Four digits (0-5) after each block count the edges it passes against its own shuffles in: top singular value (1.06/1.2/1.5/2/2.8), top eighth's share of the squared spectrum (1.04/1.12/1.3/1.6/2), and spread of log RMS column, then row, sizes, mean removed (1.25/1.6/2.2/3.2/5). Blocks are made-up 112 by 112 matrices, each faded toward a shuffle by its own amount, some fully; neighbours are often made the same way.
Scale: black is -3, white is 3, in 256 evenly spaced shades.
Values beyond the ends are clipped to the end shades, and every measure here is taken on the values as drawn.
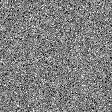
0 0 0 0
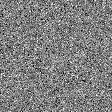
0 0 0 0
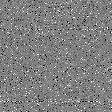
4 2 0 1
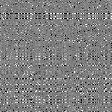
5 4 3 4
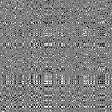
5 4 3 4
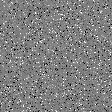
0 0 0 0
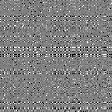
5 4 3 4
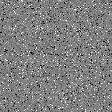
3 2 0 0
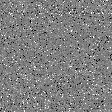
3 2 0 0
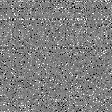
4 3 1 2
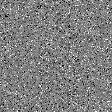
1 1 2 0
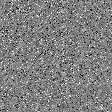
0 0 0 0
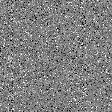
0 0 1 0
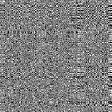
5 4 3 3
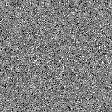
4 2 1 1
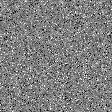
0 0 0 0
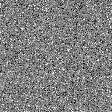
2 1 0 0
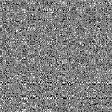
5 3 2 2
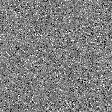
3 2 0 0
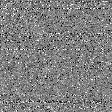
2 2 0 3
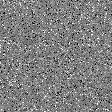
0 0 0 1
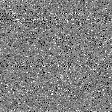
1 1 0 2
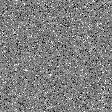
0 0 0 1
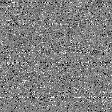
1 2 0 3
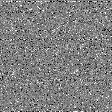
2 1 0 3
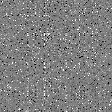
4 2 1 1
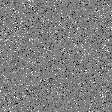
3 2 0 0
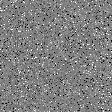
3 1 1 0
